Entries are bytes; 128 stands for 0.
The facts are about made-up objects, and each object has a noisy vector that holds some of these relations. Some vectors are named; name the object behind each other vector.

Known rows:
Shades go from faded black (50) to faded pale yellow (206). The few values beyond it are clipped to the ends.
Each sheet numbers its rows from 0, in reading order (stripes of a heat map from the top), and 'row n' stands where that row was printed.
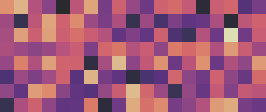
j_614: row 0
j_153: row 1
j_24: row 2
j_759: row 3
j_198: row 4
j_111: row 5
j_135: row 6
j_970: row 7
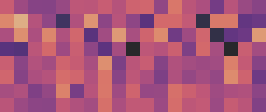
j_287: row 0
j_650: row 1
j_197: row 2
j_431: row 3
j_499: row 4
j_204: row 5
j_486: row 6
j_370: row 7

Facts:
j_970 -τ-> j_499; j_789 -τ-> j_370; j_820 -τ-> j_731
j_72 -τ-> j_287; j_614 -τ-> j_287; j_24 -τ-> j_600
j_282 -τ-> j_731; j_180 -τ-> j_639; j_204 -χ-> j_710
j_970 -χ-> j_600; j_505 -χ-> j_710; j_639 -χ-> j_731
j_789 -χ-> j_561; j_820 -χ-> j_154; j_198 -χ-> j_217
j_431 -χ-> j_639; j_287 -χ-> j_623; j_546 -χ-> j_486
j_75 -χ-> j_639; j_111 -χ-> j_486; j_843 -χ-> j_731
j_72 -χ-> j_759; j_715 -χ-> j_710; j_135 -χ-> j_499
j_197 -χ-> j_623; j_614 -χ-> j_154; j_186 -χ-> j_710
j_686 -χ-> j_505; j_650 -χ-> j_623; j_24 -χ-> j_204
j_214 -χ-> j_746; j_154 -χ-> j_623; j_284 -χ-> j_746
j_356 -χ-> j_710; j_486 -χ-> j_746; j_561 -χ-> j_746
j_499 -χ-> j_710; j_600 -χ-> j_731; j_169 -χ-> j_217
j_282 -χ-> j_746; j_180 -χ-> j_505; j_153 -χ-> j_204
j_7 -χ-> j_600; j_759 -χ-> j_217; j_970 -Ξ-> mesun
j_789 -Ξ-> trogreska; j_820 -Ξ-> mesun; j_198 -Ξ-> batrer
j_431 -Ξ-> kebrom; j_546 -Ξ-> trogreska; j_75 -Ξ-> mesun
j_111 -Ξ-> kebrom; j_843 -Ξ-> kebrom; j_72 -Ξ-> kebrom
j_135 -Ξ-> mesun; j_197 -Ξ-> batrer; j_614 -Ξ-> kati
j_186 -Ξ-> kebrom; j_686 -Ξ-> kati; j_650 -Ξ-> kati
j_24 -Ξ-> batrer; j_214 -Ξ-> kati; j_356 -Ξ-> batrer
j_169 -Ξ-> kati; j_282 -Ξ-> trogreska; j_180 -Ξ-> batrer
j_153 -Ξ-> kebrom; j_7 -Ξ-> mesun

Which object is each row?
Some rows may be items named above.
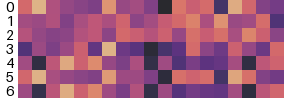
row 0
j_214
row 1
j_639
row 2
j_217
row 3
j_111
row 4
j_153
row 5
j_214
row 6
j_153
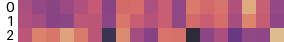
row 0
j_759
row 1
j_217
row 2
j_180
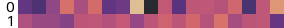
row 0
j_72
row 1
j_731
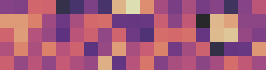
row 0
j_820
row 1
j_686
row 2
j_169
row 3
j_197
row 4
j_505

